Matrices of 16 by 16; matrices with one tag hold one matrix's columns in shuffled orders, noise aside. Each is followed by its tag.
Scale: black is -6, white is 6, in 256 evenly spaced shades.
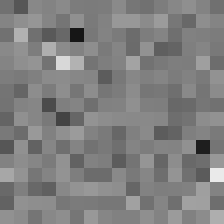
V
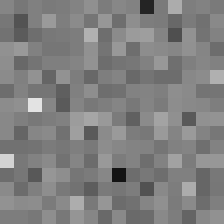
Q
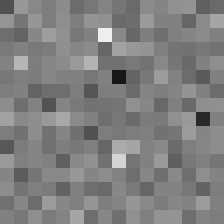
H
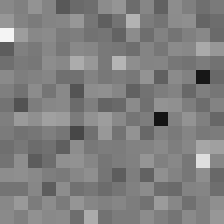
H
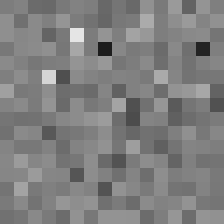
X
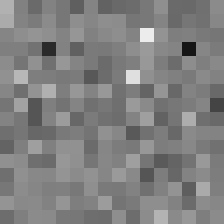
X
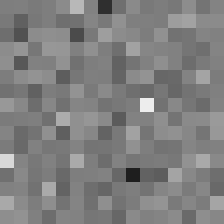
Q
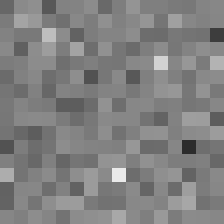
V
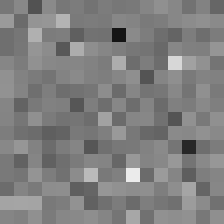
V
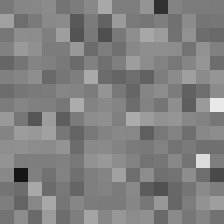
Q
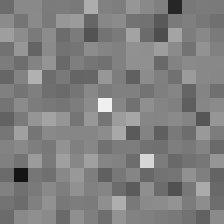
Q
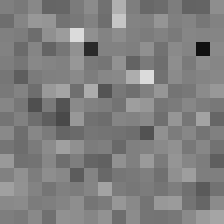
X
